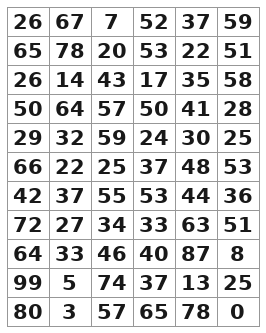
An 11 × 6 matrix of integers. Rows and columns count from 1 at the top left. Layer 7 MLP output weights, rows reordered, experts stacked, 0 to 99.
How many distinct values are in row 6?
6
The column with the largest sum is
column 1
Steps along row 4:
up down down down down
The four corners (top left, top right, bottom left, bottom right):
26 59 80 0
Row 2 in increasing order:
20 22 51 53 65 78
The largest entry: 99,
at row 10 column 1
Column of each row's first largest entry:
2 2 6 2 3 1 3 1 5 1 1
